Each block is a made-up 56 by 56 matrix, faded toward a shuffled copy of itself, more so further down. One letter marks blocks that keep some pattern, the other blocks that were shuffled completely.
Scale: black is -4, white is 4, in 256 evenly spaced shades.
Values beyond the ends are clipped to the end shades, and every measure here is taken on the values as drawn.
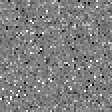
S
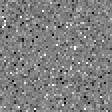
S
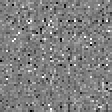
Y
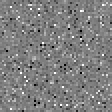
S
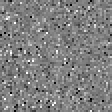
S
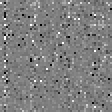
Y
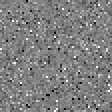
S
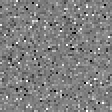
S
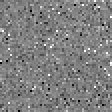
S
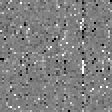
Y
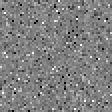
S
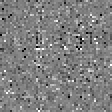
Y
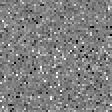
S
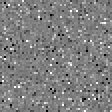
S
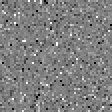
S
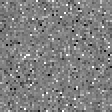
S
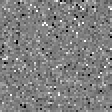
S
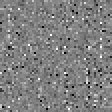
Y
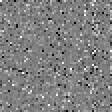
Y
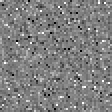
S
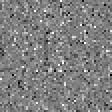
Y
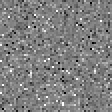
S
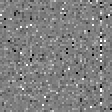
Y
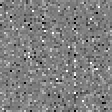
Y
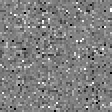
Y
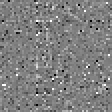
Y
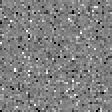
Y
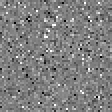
Y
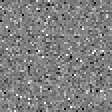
Y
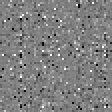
Y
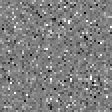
Y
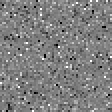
S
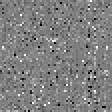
Y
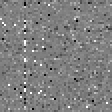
Y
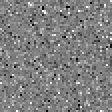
S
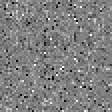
Y
